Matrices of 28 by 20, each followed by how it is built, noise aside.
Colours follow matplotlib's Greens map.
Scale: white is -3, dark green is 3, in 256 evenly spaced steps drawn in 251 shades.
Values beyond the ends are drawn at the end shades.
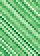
Toeplitz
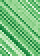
Toeplitz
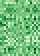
low rank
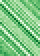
Toeplitz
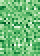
low rank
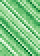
Toeplitz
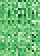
low rank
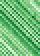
Toeplitz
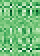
low rank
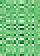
low rank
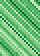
Toeplitz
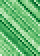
Toeplitz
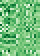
low rank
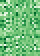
low rank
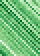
Toeplitz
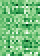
low rank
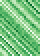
Toeplitz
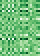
low rank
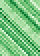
Toeplitz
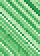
Toeplitz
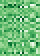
low rank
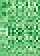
low rank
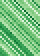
Toeplitz
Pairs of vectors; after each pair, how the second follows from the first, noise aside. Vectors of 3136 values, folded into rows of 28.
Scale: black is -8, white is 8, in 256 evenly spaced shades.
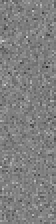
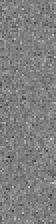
reversed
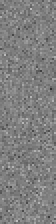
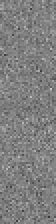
sign-scrambled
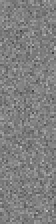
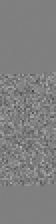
partly zeroed
